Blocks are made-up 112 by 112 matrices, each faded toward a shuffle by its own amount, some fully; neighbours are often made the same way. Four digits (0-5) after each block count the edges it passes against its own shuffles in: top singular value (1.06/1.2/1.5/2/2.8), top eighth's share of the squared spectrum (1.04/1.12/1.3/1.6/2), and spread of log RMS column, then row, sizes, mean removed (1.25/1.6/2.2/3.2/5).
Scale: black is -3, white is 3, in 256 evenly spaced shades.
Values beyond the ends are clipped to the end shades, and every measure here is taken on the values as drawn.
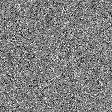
0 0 0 0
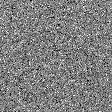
0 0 0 0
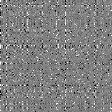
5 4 3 2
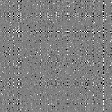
5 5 3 3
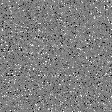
2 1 0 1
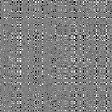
5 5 4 4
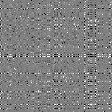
5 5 3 3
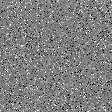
1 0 0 0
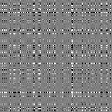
5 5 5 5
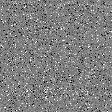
3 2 1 1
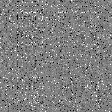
4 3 2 2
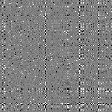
5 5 3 3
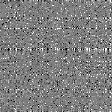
4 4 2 3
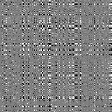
5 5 4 4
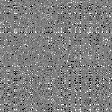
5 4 3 3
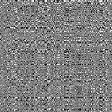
5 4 3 4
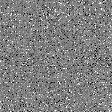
3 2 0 2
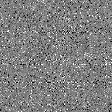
4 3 1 2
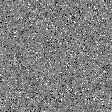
2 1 0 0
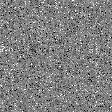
3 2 0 1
